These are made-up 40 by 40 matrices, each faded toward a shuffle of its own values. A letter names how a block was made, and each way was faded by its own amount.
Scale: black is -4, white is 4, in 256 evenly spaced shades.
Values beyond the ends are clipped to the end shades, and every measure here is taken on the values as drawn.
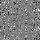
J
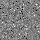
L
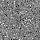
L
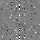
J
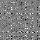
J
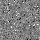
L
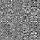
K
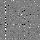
J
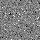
L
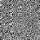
K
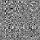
K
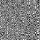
K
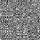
K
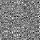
K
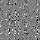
J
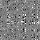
J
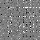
J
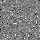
L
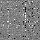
J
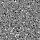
L
